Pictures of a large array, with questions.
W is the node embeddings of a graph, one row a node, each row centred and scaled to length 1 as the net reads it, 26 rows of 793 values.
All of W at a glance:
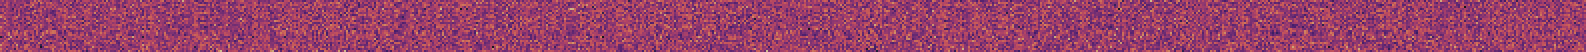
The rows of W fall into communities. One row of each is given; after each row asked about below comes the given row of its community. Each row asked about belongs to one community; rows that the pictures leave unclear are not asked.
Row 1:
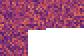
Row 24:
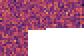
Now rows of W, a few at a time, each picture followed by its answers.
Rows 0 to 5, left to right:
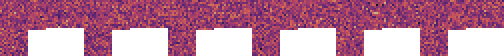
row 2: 24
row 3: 1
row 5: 1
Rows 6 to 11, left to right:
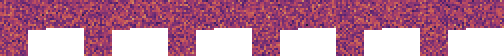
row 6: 24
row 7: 1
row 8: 24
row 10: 1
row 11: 24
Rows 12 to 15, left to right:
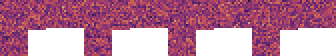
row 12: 1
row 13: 1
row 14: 1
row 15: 24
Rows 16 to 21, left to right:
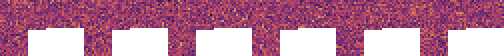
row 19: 24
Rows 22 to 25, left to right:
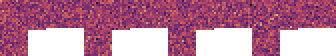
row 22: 24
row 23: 24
